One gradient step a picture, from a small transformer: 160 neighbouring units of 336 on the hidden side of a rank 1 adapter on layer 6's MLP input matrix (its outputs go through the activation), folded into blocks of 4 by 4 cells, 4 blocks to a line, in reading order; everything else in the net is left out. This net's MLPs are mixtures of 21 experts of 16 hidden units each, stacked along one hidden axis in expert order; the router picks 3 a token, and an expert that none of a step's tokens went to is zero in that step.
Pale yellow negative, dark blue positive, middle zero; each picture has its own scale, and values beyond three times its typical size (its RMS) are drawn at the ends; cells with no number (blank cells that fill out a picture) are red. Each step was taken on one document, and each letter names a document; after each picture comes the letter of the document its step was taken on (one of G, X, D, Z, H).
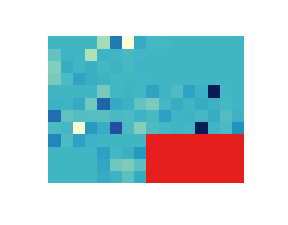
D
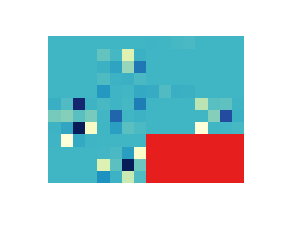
D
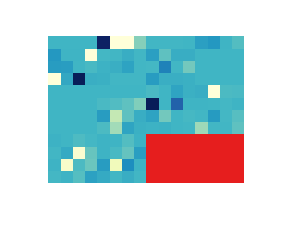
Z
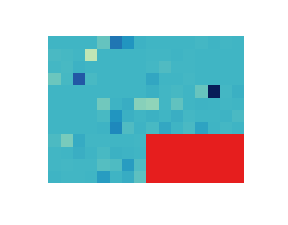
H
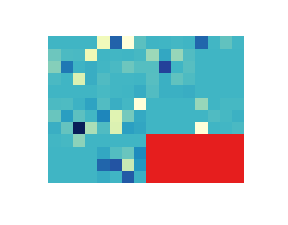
D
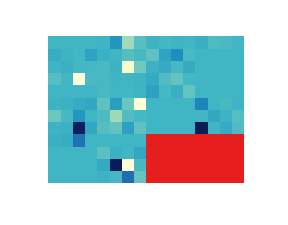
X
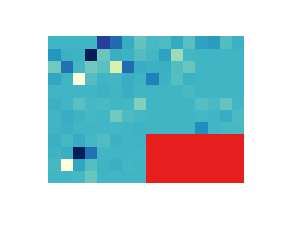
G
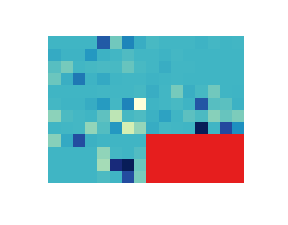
X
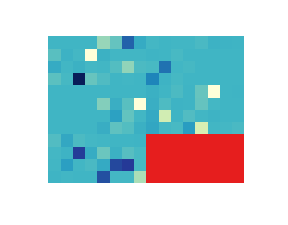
H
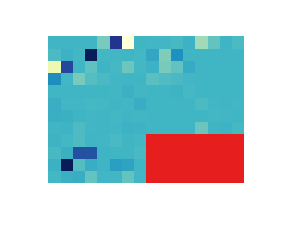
G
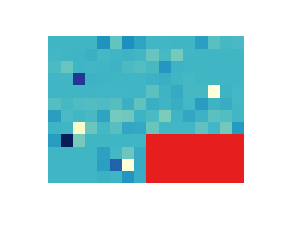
D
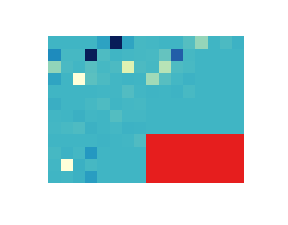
G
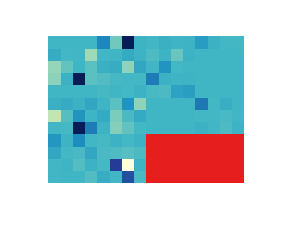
X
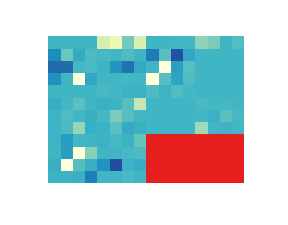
Z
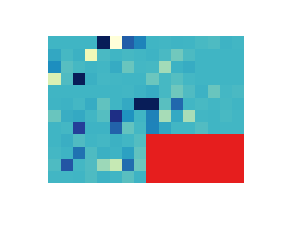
Z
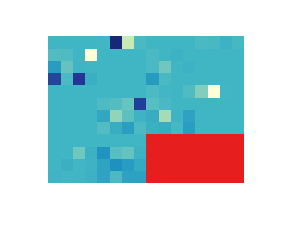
H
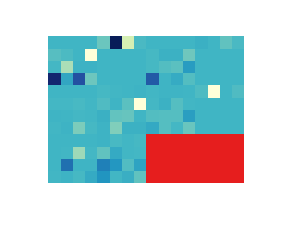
H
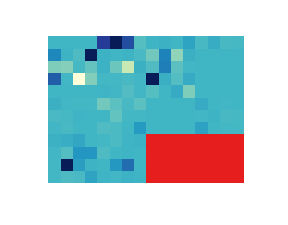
G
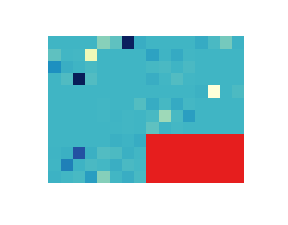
H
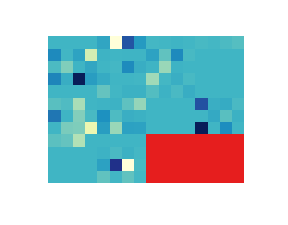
D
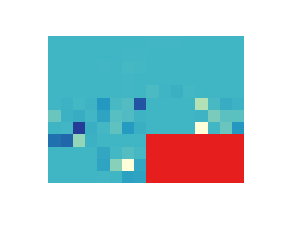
D
